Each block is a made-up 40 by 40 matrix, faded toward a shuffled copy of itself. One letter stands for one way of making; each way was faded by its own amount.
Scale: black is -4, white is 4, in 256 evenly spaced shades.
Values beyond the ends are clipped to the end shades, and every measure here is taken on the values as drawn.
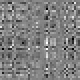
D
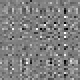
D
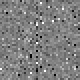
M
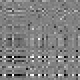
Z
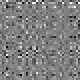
D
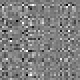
D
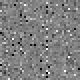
M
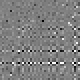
Z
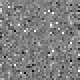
M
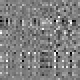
D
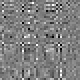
D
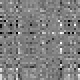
D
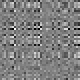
Z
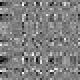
D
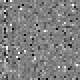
M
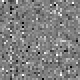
M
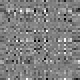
D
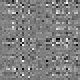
D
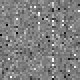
M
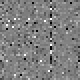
M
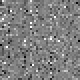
M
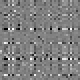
Z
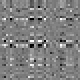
Z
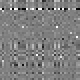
Z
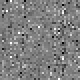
M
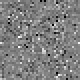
M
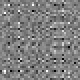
D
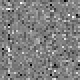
M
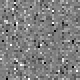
M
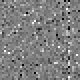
M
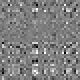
D
